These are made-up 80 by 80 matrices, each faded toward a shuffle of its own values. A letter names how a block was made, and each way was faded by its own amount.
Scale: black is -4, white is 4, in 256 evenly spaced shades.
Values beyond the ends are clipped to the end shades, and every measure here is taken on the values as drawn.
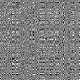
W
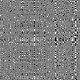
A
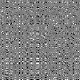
W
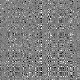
W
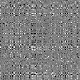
W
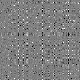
A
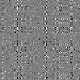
A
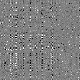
A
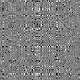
W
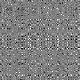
W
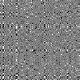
W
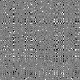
A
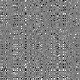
A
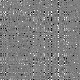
A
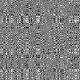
W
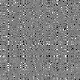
A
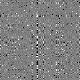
A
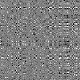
W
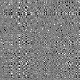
W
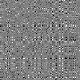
W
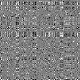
W
